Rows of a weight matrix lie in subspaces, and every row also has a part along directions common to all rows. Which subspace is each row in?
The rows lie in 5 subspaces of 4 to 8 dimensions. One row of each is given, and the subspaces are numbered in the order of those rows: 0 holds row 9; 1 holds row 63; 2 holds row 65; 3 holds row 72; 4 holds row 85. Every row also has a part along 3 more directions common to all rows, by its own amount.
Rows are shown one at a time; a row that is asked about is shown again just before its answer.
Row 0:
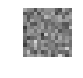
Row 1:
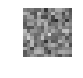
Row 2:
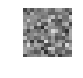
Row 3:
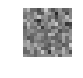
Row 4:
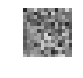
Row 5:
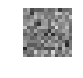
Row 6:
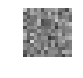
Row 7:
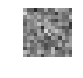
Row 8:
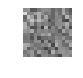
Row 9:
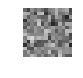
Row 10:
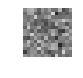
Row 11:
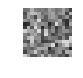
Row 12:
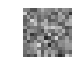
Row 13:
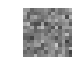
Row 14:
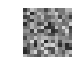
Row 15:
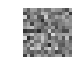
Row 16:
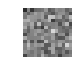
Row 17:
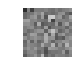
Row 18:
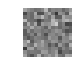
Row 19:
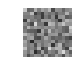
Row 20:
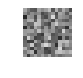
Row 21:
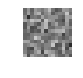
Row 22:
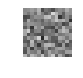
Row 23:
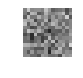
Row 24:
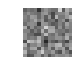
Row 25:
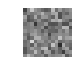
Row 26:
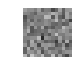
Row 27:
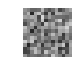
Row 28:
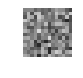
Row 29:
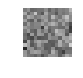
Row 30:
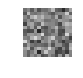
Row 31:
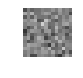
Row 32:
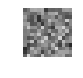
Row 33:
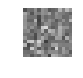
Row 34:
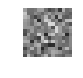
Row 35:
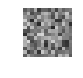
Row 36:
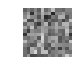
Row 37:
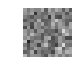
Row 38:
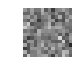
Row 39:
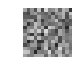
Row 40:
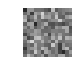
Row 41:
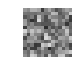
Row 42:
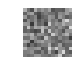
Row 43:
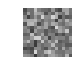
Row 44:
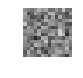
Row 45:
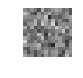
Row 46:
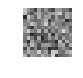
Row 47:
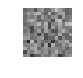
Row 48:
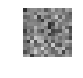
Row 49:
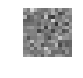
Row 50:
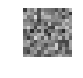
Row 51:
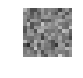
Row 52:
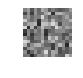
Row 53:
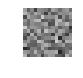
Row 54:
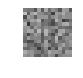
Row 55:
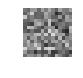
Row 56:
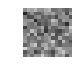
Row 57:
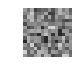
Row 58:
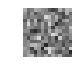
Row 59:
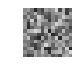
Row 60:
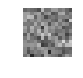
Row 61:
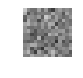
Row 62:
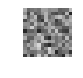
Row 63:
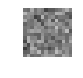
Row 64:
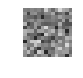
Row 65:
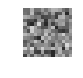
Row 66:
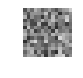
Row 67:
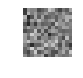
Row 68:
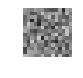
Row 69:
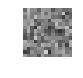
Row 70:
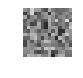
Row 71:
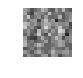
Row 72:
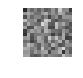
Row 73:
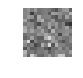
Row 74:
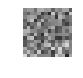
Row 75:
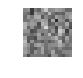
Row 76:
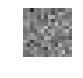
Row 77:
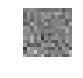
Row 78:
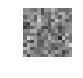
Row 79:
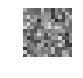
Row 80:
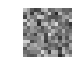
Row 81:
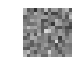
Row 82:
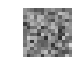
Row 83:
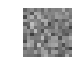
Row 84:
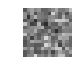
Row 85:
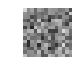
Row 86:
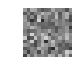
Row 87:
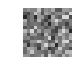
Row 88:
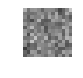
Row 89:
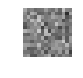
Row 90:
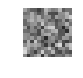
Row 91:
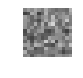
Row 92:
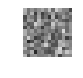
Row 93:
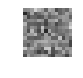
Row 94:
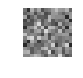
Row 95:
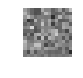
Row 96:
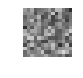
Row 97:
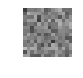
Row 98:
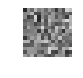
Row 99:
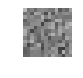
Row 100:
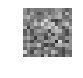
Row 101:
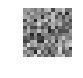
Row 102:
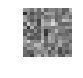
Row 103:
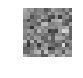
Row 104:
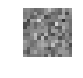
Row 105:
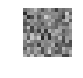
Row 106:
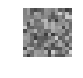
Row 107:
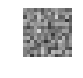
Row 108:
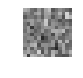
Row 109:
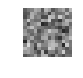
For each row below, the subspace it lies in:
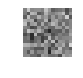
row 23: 0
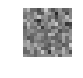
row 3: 0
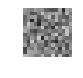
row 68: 2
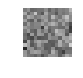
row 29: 0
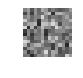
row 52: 0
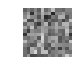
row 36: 2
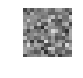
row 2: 4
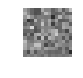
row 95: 2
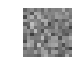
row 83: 4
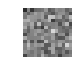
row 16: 4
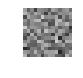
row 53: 0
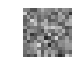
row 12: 3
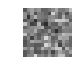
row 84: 2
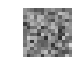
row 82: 1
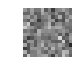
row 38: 1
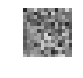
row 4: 3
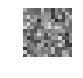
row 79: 1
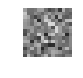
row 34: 1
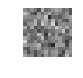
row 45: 4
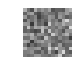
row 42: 4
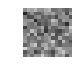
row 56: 0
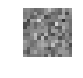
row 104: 2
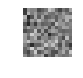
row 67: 2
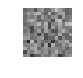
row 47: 3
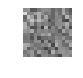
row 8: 0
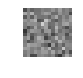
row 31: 3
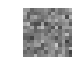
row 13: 2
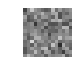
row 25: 4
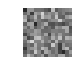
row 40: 4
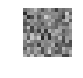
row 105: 2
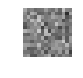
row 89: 2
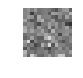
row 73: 3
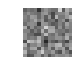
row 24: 1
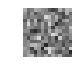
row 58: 2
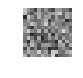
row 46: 2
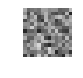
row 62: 3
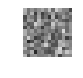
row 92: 4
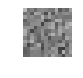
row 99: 3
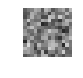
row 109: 4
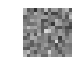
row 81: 0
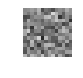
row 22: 2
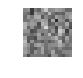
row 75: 1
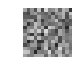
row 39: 0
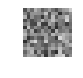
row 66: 0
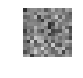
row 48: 3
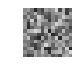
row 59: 2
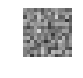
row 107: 3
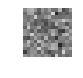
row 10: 0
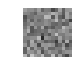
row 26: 2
